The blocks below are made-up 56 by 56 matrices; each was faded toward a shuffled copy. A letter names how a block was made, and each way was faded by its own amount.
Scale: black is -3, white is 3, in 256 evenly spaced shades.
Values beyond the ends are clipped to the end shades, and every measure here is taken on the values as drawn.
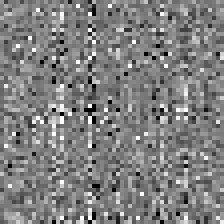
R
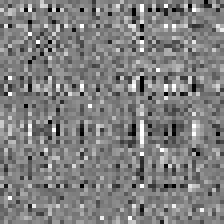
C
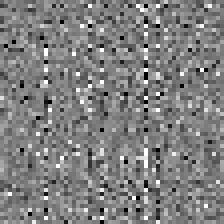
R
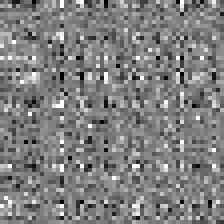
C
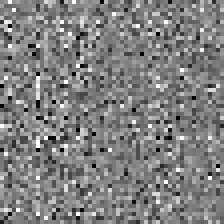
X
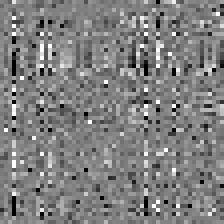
C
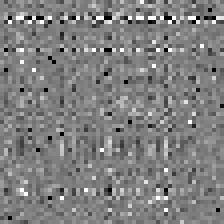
C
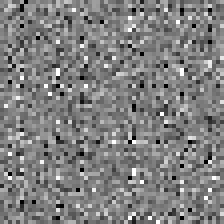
X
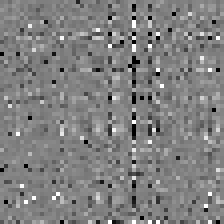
C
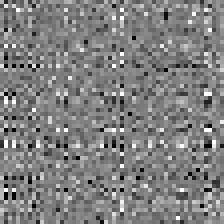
C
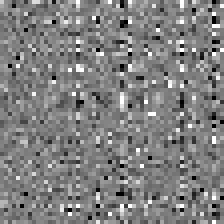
R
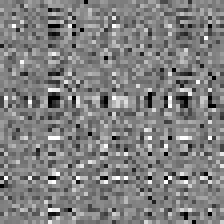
C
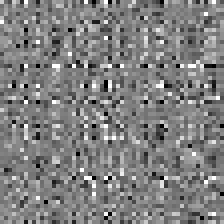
C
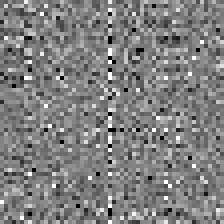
R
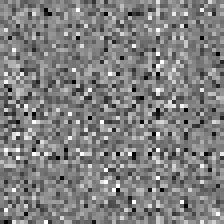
X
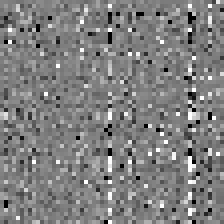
R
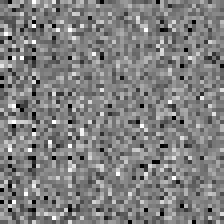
X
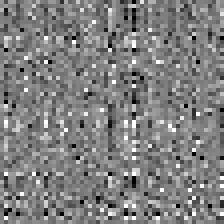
R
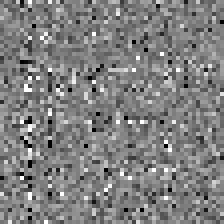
X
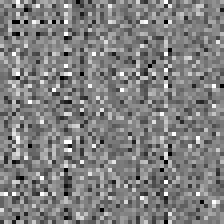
R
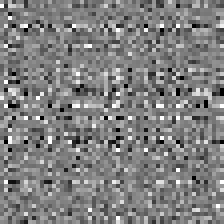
C
